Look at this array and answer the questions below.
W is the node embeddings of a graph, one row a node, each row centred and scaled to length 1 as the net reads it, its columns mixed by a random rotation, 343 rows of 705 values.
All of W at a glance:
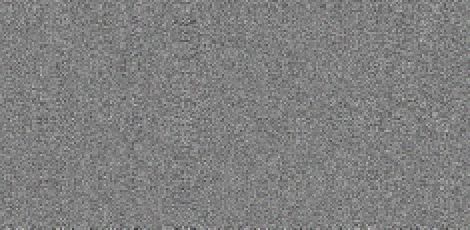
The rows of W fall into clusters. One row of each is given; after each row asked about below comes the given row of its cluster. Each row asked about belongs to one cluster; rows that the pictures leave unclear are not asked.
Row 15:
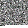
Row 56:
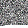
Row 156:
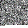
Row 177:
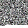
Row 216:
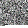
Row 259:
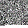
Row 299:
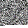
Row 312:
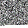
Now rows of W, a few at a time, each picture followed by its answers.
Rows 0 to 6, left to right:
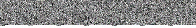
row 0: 216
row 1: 312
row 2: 216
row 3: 259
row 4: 56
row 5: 299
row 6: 177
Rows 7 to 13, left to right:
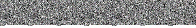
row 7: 156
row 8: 156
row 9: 216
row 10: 156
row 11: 156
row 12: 312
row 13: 216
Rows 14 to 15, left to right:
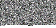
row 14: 156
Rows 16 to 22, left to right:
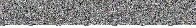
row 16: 216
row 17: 216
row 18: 312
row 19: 259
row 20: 156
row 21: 299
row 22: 56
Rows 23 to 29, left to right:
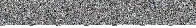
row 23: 156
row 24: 216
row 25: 312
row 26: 299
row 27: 259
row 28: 177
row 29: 299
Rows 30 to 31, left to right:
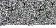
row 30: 312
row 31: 312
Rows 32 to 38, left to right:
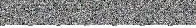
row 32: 156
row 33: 299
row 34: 299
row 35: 312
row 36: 259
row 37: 56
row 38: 56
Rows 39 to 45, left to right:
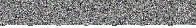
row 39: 177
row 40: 15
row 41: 312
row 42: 299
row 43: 56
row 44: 216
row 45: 259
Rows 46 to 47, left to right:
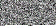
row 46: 156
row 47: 299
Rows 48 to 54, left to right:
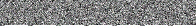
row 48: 56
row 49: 56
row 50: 312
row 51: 299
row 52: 216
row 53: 177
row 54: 156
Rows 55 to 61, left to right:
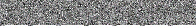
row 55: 312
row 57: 312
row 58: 56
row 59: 216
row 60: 56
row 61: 56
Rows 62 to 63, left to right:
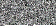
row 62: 299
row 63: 156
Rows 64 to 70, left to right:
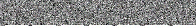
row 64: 216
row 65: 299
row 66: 177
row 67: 156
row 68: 177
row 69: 56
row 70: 177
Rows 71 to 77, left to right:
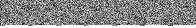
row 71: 156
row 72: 299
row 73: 156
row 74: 312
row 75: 216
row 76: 259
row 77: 15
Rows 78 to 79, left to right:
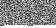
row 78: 177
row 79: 15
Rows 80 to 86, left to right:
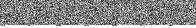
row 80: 156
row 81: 312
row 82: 15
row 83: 312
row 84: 259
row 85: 312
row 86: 299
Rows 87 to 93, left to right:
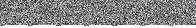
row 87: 299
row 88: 56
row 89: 15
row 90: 177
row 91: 56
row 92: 216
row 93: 156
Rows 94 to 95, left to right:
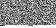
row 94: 15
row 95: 15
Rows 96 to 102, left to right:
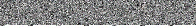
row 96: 177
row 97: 56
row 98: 156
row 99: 15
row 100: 299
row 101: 15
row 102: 56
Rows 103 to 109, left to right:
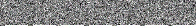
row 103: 15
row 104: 259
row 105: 312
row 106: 15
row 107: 216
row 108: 259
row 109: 299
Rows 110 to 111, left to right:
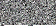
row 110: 299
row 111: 15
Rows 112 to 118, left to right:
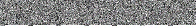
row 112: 216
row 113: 15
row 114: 259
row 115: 177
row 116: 15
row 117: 312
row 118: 56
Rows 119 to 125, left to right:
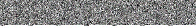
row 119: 216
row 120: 156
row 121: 312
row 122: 259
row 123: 299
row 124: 216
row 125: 312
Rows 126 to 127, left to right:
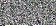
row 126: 15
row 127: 177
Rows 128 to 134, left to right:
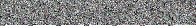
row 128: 156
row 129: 216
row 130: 15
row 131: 156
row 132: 56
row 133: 312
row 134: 259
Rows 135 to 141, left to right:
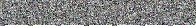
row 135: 216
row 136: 177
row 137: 156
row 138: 15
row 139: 259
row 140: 156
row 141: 299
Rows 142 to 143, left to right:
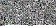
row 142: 259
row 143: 216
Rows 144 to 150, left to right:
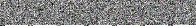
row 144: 15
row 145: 312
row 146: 216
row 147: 56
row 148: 15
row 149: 15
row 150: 259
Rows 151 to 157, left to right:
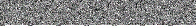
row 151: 259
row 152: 56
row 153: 56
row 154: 312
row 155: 312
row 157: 56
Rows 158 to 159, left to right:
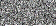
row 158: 156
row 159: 216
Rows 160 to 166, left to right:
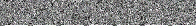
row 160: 56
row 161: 312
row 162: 216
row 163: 259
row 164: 177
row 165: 259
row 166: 299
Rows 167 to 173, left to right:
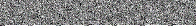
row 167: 15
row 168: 156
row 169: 312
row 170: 216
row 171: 156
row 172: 259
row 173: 216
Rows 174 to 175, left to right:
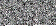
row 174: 312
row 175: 259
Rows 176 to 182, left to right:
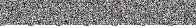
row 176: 312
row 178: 177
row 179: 177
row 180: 156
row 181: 156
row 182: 216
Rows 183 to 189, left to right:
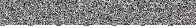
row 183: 312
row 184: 177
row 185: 177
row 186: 216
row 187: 299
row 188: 299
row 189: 15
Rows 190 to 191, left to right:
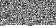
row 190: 156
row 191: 177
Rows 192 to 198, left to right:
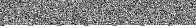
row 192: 177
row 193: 156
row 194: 216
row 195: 177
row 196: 56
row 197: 177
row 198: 312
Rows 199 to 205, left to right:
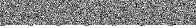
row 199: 15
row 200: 156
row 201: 56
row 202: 216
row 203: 312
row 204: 15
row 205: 216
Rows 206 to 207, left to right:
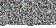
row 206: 177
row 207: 15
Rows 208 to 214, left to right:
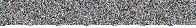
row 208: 56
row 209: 156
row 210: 312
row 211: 177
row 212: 312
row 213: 216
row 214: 177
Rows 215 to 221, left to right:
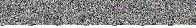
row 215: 299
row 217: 259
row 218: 156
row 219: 56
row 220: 299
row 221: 259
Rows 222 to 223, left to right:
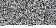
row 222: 299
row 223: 216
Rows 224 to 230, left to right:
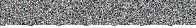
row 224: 156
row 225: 56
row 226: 216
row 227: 177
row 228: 299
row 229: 56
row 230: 177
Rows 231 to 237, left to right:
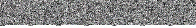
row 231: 15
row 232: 216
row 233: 259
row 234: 216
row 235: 299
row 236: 312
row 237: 299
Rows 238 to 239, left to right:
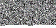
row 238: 312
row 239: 259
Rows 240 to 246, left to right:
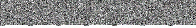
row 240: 156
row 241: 15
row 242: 177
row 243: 259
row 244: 259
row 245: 312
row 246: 177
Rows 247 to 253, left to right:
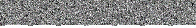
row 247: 259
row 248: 56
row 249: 15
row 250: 312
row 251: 156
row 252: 259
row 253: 312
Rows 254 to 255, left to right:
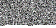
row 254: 177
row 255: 15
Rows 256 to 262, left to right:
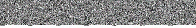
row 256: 259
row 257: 299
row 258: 156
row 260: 299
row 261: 312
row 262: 216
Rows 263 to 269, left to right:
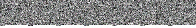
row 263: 299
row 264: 15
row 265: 216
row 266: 15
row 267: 299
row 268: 216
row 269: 299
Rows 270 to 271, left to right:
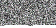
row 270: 156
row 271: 177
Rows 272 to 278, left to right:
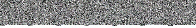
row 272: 177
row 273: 259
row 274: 177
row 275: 299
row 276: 177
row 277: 259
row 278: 15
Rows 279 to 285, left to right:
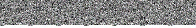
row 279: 299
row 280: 312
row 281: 177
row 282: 299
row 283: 299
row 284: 259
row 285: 312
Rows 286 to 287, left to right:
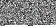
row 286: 56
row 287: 15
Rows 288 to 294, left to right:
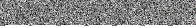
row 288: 216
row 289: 299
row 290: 56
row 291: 299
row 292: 56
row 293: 177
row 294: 56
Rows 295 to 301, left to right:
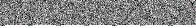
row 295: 177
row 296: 259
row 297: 216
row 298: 156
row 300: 156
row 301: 312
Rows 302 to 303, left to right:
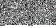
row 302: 299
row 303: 259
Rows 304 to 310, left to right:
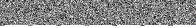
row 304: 56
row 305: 299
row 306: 156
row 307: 312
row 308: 177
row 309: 299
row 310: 259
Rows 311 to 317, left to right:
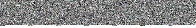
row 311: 15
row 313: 312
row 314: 156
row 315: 177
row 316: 15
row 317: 299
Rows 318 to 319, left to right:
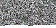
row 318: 216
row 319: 15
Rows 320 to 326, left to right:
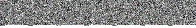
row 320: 259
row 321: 15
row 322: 312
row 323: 259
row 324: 299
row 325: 177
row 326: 177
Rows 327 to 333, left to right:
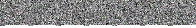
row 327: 15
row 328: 56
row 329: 216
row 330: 156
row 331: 312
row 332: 177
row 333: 15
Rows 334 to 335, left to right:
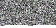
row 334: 299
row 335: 216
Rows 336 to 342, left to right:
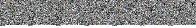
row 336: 15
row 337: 259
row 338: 259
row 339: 56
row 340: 56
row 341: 312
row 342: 312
